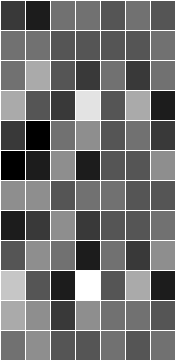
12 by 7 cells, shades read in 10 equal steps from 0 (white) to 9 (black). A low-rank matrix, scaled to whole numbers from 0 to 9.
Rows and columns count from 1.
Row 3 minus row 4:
2 -3 -1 6 -1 4 -3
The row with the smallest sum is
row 10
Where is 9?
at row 5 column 2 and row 6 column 1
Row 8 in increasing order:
4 5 6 6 7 7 8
